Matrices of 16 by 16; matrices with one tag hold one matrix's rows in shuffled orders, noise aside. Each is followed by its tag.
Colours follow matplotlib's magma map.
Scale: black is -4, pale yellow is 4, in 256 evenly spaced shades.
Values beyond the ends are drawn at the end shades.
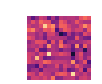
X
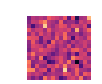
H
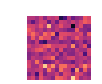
X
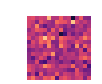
X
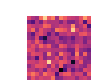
X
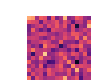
H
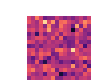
X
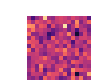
H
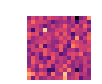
H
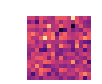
X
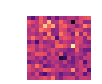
X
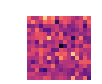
X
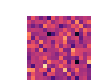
H
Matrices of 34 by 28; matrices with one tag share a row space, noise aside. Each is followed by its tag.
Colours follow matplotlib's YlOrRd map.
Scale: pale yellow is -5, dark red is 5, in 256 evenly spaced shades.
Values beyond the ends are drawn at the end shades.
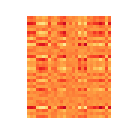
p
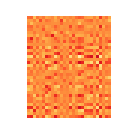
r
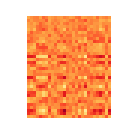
p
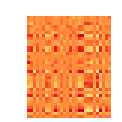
r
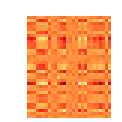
p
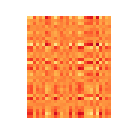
r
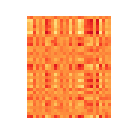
r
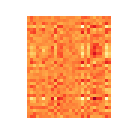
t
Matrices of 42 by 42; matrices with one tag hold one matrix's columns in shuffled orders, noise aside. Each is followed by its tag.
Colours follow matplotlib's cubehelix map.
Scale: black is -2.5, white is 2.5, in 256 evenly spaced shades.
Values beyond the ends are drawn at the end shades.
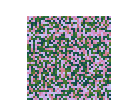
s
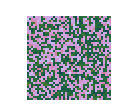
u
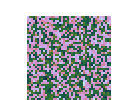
u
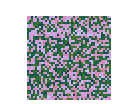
s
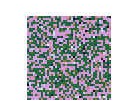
s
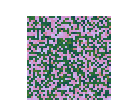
s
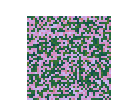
s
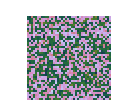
s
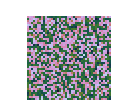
u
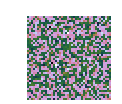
s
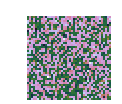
u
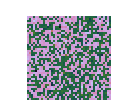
u
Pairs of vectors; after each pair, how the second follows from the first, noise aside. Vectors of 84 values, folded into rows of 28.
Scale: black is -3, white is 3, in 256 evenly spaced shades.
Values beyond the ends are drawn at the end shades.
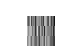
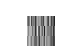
copied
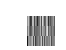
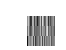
copied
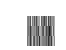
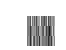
copied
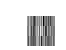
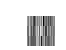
copied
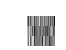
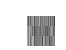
shrunk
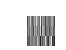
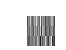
copied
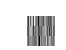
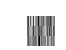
copied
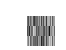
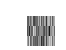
copied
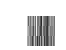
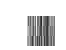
copied
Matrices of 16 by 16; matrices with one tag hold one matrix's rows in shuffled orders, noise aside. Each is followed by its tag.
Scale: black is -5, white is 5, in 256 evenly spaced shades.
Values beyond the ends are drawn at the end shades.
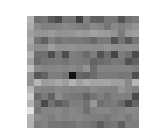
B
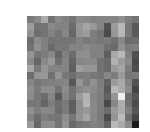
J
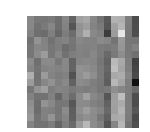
J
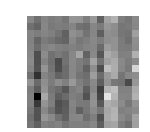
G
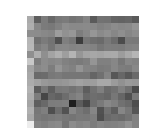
B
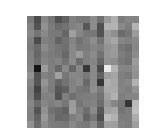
G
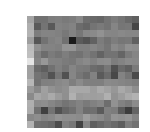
B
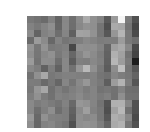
J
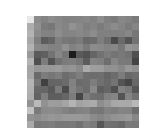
B
